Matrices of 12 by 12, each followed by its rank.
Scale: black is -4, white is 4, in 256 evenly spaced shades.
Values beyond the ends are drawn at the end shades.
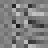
two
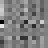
two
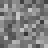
full rank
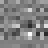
two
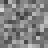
full rank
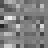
two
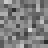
full rank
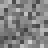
full rank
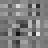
two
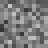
full rank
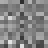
two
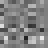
two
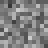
full rank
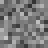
full rank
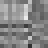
two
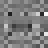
two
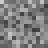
full rank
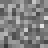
full rank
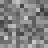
full rank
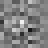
two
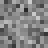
full rank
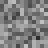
full rank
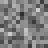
full rank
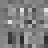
two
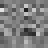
two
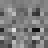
two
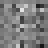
two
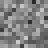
full rank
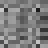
two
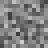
full rank
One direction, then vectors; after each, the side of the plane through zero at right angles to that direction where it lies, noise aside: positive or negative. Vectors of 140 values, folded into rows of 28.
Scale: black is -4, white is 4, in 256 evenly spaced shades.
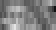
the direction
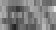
negative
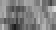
negative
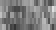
negative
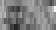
negative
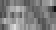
positive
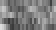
negative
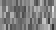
negative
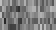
negative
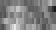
positive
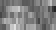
positive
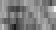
negative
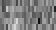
positive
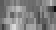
positive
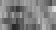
negative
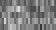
positive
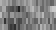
negative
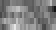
positive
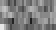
negative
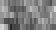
negative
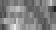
positive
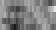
negative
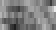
negative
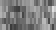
negative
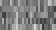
positive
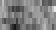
negative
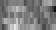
positive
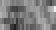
negative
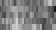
positive
